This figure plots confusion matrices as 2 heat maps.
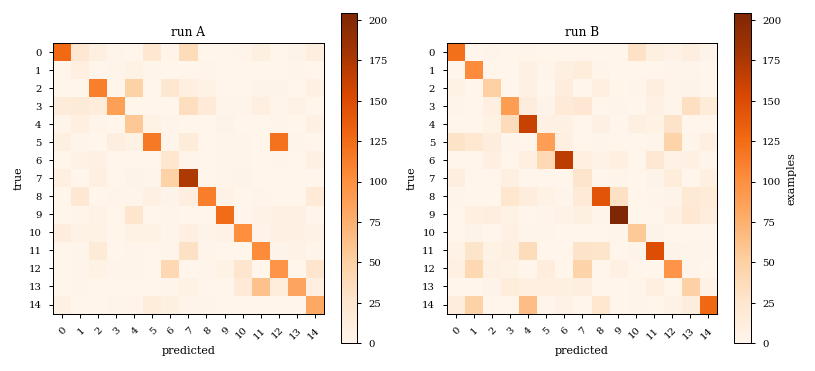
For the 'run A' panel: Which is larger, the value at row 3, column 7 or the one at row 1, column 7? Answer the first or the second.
the first
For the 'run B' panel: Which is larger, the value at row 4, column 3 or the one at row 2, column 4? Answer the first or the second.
the first
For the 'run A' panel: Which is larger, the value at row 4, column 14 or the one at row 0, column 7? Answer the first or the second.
the second
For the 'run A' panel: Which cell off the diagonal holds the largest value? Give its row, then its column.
5, 12
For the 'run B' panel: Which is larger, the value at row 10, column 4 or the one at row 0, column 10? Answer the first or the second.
the second
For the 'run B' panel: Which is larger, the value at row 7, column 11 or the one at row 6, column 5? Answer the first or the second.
the second
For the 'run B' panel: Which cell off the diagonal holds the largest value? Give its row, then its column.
14, 4
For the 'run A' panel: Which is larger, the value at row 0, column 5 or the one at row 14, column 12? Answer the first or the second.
the first
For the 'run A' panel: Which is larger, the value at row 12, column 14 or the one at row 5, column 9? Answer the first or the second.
the first
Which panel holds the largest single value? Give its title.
run B
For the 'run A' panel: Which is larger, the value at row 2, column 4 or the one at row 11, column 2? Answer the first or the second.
the first
